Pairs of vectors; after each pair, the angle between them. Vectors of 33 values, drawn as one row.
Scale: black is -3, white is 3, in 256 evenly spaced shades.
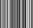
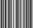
partly opposed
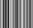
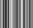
nearly parallel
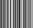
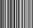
orthogonal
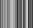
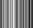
partly aligned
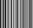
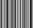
orthogonal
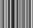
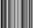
orthogonal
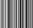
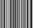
partly opposed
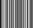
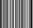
partly aligned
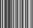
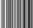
partly opposed
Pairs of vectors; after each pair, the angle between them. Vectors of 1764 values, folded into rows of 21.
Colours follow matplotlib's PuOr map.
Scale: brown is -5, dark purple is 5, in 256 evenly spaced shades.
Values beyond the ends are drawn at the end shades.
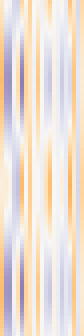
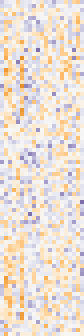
partly opposed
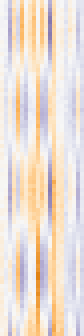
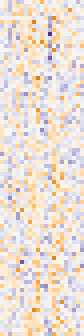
partly aligned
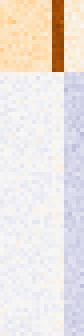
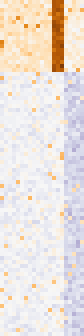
nearly parallel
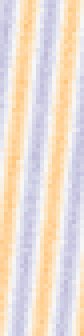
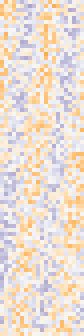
partly opposed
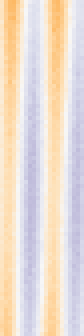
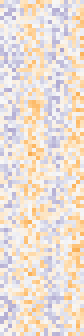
partly opposed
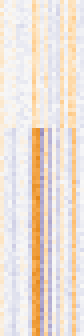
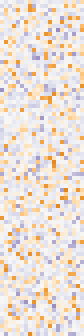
orthogonal
